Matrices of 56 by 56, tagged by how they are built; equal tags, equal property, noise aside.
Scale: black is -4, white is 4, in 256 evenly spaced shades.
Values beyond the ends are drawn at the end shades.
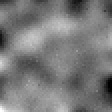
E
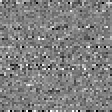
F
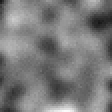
E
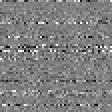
F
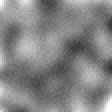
E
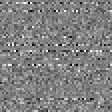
F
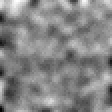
E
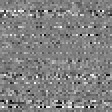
F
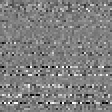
F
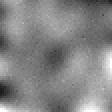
E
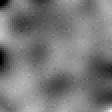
E
